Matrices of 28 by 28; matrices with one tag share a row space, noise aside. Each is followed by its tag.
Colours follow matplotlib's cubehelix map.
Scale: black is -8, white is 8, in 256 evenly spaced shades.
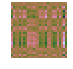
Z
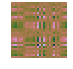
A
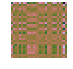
Z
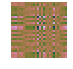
A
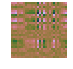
A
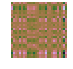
Z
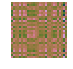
Z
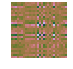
A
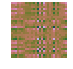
A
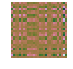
Z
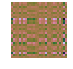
Z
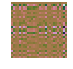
Z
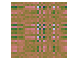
A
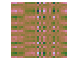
A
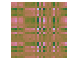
A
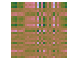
A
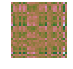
Z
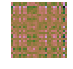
Z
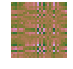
A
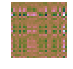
Z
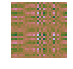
A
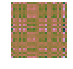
Z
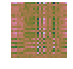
A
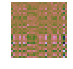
Z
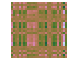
Z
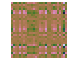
Z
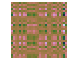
Z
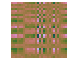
A
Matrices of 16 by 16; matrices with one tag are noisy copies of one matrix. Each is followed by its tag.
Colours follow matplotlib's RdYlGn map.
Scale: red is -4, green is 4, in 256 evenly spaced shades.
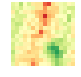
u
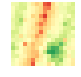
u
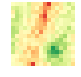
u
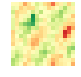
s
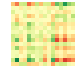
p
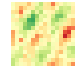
s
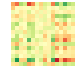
p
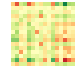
p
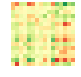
p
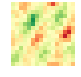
s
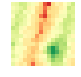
u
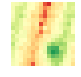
u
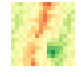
u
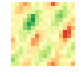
s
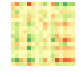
p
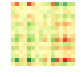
p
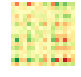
p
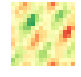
s
